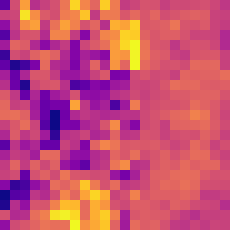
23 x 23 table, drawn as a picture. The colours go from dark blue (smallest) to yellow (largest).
Grain: blotchy. Seam: vertical, 60% of the way across, the right part calmer. Ninth with the highest average: top middle.
